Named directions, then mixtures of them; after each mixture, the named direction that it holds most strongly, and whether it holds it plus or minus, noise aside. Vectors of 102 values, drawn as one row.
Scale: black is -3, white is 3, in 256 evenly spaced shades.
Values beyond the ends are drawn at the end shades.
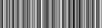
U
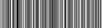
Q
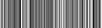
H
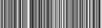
H, plus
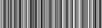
U, minus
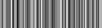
U, plus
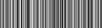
H, minus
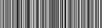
Q, plus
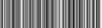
U, plus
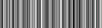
U, plus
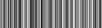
U, minus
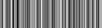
U, plus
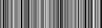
H, minus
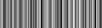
U, minus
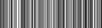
Q, minus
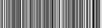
H, plus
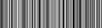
Q, minus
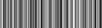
U, minus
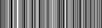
Q, minus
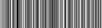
Q, plus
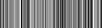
H, minus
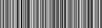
H, minus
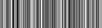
U, plus
